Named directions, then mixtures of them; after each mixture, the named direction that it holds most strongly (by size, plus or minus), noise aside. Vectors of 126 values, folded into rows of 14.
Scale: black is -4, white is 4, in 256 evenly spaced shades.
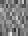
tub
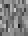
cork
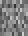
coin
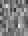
cork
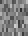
coin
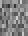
coin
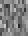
cork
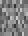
coin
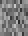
coin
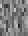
cork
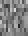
cork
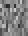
cork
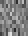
tub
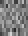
tub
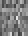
coin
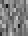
cork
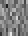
tub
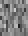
cork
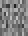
coin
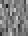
cork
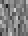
cork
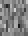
cork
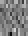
tub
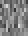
cork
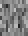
cork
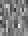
cork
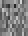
coin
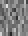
tub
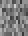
coin
